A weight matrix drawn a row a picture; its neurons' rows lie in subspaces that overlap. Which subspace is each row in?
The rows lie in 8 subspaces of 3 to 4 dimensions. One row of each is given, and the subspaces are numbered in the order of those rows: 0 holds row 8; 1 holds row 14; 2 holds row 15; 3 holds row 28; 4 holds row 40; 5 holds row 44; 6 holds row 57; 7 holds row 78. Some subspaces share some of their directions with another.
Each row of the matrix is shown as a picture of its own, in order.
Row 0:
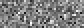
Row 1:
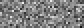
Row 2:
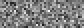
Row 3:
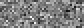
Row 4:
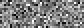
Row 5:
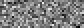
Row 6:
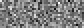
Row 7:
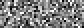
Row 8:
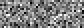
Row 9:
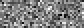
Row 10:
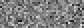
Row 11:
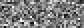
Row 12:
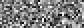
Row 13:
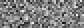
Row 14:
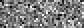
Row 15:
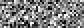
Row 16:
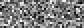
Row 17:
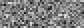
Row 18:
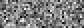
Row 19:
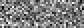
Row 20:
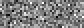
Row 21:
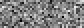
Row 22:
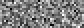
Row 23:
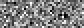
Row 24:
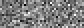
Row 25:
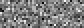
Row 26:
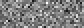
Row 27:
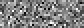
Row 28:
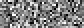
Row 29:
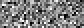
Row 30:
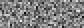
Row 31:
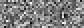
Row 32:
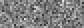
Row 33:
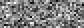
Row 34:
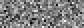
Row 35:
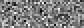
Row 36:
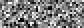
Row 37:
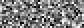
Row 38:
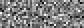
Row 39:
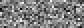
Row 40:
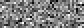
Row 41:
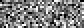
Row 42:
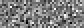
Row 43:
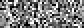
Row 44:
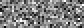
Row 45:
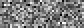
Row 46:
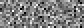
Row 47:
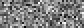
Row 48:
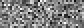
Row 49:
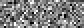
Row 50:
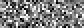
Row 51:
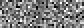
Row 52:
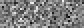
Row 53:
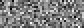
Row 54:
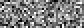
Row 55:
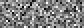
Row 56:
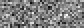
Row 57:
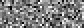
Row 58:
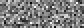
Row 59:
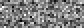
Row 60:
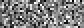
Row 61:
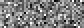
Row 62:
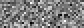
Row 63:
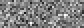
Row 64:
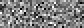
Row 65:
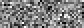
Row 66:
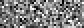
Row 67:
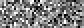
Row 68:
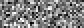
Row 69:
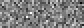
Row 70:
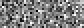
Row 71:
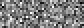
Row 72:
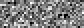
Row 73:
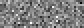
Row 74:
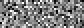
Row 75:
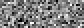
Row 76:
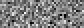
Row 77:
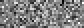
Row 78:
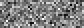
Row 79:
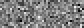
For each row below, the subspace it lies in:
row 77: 1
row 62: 6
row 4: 3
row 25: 5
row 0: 4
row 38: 5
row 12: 6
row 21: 5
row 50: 2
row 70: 4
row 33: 4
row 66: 1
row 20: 4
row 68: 2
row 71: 4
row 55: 7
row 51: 7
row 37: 6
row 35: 5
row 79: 0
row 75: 0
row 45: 3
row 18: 2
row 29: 4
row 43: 3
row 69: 4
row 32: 1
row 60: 1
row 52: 1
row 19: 0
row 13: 2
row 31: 2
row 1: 5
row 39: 5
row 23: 2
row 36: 2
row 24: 4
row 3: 7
